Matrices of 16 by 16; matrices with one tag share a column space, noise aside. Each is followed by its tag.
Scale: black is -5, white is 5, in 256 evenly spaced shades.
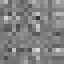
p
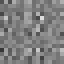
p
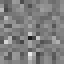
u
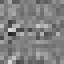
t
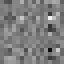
p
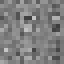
p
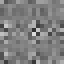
t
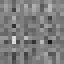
u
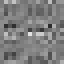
t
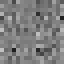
p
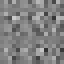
p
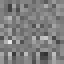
u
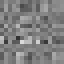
u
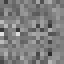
t
